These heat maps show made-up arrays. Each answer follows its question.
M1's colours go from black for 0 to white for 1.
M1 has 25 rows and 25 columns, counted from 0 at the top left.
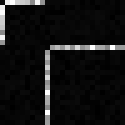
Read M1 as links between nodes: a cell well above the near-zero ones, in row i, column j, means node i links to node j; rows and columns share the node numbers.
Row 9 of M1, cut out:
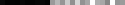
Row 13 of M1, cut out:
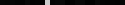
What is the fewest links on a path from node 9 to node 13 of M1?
1
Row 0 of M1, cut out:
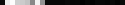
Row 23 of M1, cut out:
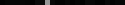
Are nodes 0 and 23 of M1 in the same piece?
no
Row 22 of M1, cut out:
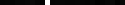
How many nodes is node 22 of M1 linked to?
1
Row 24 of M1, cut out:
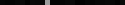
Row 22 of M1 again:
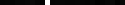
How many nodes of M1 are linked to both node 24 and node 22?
1
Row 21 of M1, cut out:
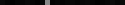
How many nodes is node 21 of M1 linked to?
1
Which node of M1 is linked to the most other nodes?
node 9
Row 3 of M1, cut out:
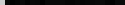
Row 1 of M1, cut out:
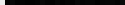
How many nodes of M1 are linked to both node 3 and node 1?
1
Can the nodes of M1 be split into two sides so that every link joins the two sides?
yes
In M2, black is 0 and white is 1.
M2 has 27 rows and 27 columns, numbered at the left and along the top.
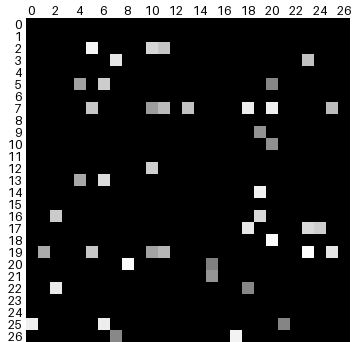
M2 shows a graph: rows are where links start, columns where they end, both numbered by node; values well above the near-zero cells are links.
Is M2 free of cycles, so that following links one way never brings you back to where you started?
yes
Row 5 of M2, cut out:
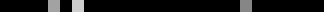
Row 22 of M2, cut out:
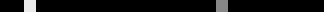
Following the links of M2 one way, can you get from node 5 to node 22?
no
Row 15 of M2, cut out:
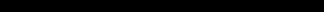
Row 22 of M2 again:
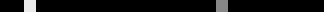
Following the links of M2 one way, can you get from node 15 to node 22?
no
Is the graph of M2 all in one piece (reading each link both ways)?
yes
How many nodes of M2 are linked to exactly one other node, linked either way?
7
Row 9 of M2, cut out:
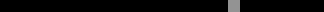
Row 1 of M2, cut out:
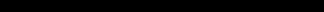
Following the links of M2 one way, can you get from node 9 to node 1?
yes
